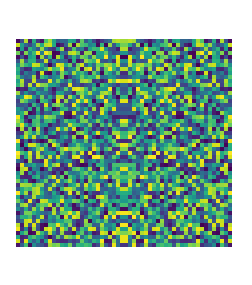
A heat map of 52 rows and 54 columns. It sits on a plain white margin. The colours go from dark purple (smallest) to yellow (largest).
Grain: fine. Histogram: flat. Average level on the scale: 50%. Mirror symmetry: left to right. Stripes: none. Odd rows or columns: none. Seam: none. Slope: none.
